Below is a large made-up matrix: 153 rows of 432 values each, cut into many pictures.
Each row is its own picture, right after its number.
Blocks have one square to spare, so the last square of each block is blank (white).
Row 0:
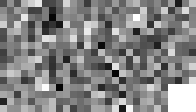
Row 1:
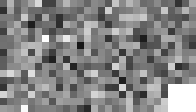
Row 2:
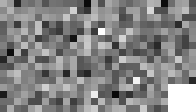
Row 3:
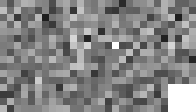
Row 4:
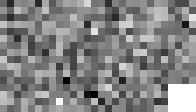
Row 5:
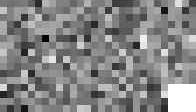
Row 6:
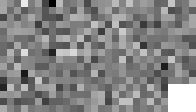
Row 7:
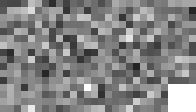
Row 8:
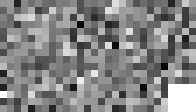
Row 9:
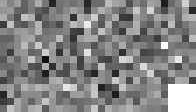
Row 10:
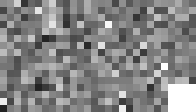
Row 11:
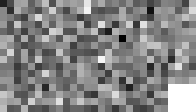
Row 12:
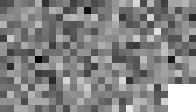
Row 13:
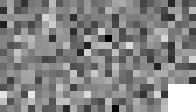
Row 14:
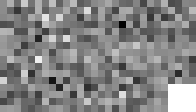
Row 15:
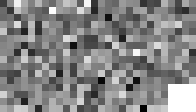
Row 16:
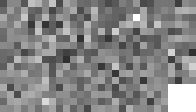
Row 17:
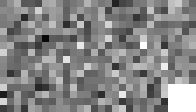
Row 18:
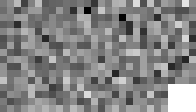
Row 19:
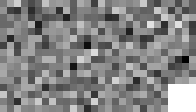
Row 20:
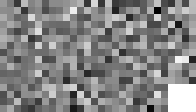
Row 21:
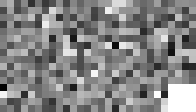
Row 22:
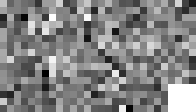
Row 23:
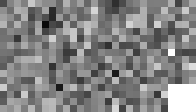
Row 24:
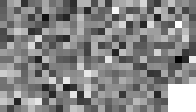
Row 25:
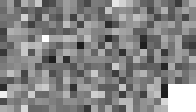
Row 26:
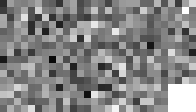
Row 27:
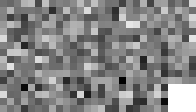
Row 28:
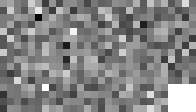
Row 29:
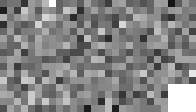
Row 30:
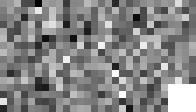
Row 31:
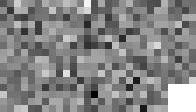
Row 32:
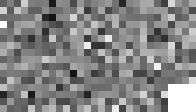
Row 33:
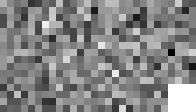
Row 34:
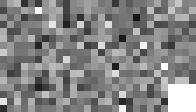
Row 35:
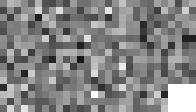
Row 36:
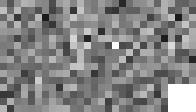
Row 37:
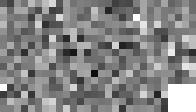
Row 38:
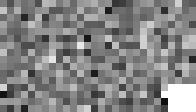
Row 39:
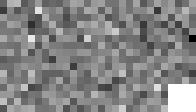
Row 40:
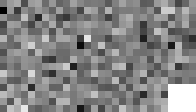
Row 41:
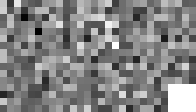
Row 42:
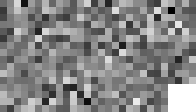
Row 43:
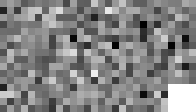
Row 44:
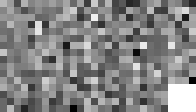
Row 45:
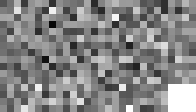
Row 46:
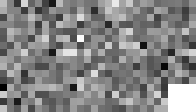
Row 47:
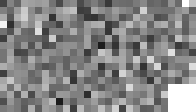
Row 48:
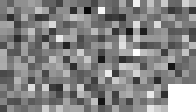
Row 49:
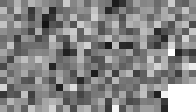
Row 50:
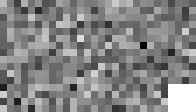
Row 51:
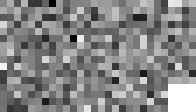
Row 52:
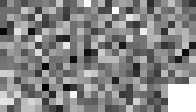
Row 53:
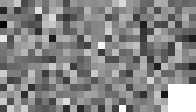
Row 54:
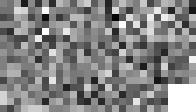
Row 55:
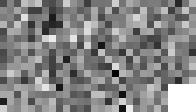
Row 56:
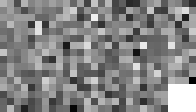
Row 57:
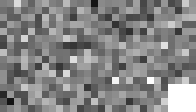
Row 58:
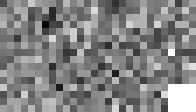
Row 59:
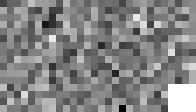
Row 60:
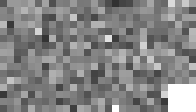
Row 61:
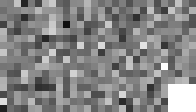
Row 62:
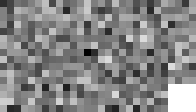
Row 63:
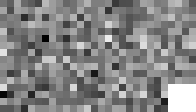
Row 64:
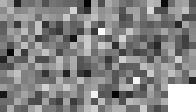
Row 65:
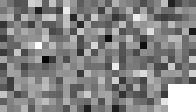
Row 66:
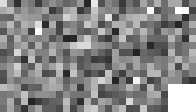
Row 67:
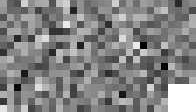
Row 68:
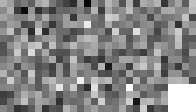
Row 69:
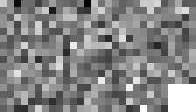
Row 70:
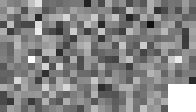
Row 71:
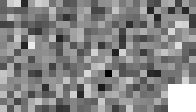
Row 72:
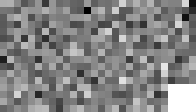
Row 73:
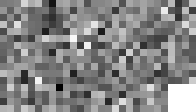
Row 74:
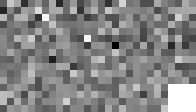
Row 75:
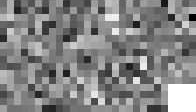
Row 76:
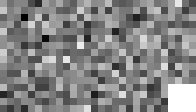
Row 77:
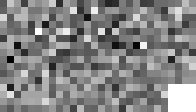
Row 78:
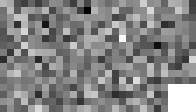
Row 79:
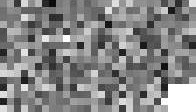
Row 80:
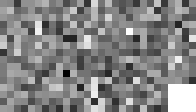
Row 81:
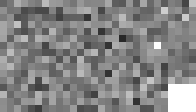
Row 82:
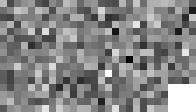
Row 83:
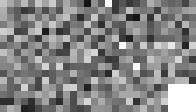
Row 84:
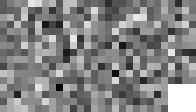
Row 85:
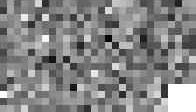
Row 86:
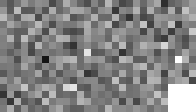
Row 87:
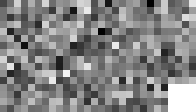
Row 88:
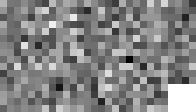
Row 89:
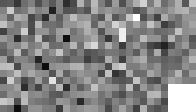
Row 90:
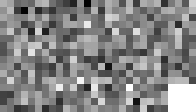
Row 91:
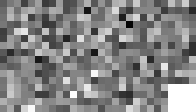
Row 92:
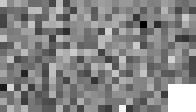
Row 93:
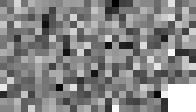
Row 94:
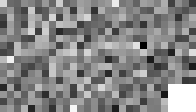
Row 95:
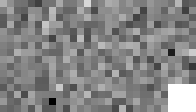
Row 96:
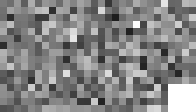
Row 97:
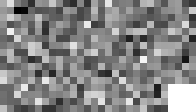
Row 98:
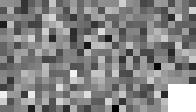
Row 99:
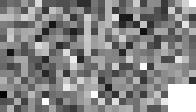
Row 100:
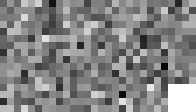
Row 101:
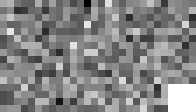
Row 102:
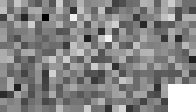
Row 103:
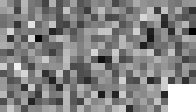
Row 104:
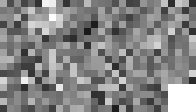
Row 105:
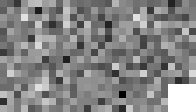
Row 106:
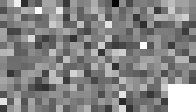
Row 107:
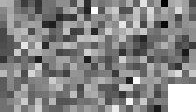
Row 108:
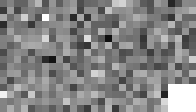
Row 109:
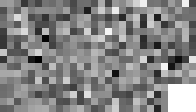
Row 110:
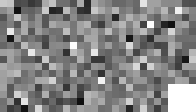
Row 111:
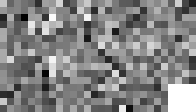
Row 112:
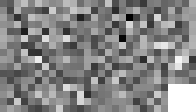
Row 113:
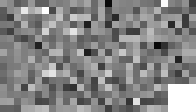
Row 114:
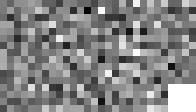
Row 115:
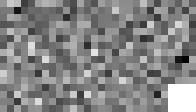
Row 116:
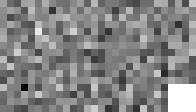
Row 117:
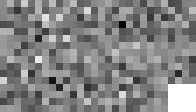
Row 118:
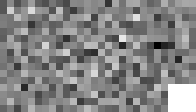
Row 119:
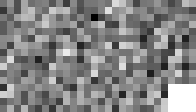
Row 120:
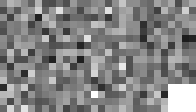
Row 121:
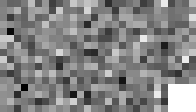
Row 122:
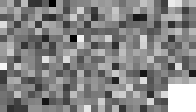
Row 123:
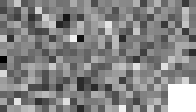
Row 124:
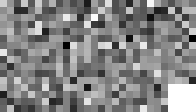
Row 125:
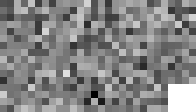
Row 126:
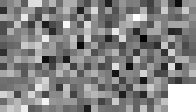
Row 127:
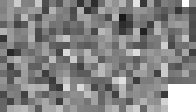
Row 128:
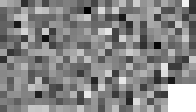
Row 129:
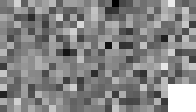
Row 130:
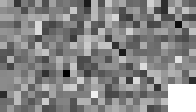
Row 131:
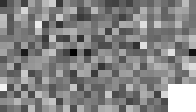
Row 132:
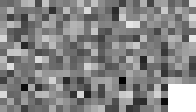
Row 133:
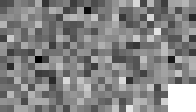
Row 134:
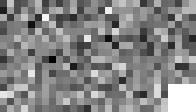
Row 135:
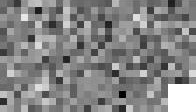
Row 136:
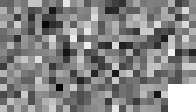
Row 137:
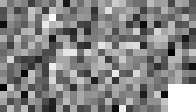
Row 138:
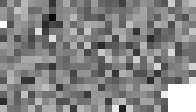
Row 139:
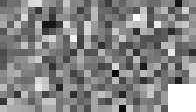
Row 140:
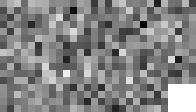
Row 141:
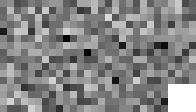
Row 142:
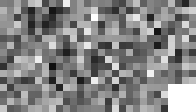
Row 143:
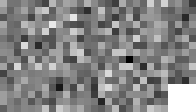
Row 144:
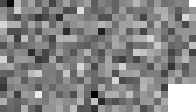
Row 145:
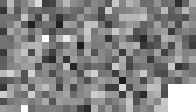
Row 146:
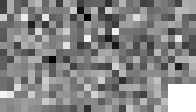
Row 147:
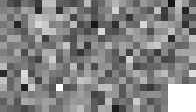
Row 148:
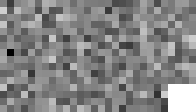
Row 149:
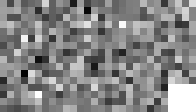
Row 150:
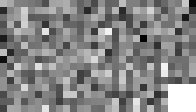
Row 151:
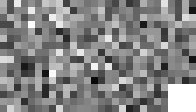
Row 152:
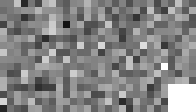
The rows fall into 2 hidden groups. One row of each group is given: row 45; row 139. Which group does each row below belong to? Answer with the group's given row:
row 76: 139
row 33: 139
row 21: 139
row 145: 139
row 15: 45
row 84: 139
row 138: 139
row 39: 139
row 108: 139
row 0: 139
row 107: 45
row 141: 45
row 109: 45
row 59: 139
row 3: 139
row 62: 45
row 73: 139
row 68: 45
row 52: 45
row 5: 139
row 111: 139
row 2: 45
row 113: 45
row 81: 45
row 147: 139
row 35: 139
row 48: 45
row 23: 139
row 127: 45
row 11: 45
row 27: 45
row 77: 139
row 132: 45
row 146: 139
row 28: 45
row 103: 45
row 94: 139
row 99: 45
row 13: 139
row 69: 45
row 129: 139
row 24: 45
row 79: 139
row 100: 139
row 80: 45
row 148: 139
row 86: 45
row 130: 45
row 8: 139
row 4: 45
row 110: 45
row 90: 45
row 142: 139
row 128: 45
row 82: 45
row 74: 139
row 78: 45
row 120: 139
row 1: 139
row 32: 139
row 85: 139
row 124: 45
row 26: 139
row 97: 45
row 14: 45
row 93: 139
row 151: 139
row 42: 45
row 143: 45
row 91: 45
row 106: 139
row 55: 139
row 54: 45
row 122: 139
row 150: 45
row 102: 139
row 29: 139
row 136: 139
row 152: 139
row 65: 139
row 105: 139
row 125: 45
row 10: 139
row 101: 45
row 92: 139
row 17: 139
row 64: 45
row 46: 139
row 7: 45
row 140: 45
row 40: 139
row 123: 139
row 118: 45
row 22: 139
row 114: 45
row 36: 139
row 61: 139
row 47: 139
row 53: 139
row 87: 45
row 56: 45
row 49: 139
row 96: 45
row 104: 139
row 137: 139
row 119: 139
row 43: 139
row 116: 45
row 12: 45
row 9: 45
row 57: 45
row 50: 139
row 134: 139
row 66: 45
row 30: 139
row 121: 45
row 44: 45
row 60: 139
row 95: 139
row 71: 45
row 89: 45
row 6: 139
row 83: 45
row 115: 45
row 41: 139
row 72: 45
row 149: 45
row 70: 45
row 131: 139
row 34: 139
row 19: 45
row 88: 45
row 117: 45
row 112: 45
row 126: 139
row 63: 139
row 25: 139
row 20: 45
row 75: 45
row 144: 45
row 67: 139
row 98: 139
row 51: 139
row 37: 139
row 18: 45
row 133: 45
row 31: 45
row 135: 139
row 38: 139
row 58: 139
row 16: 139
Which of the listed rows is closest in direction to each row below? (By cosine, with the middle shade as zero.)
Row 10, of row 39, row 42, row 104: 104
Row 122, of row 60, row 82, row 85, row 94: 60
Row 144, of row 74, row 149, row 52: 149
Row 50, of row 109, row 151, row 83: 109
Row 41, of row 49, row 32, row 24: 49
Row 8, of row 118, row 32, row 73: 118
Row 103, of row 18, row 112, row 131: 18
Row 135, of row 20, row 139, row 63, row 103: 139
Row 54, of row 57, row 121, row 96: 96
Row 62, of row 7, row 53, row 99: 7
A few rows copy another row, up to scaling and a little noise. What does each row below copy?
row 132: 27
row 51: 122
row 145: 1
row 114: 48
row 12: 133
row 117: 14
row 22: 111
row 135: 105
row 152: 61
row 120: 35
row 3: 36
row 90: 68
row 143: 88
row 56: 44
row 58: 23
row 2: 64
